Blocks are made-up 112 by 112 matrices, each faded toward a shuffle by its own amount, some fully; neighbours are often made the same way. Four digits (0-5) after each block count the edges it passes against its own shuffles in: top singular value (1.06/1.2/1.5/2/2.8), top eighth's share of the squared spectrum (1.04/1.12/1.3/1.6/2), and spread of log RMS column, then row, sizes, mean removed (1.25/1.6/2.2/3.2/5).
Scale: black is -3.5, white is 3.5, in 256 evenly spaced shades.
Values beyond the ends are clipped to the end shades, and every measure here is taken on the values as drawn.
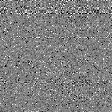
4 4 2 3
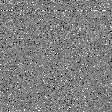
3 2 0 1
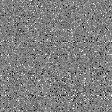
4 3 1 2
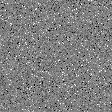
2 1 0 0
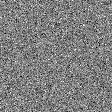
0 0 0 0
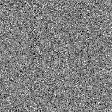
3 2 1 1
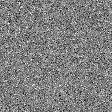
0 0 0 0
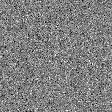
2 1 0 0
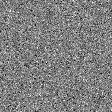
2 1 0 0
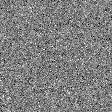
0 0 0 0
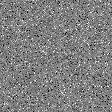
2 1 0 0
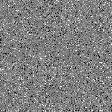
4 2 1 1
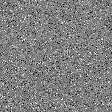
0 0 0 0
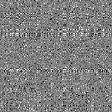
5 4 2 3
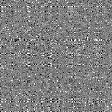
4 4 2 3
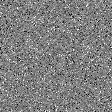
0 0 0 0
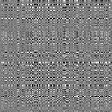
5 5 4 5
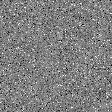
2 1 0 0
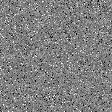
2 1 0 0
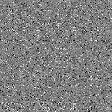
3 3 1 2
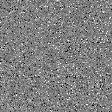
3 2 1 1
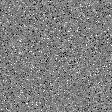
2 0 0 0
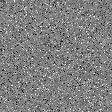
0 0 0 0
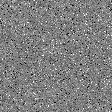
0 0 0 0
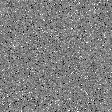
1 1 0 0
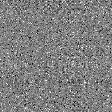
3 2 1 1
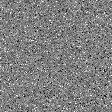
2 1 0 0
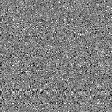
4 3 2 2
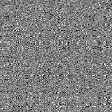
4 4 2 3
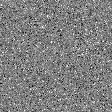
2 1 0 0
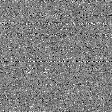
2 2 0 3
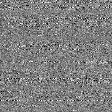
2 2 0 4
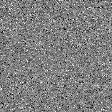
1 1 0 2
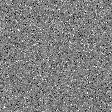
0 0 0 0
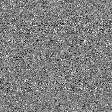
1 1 0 3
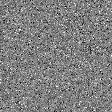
0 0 0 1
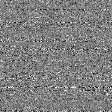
2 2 0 4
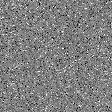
3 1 0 0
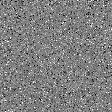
3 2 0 0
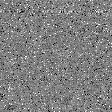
3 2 0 1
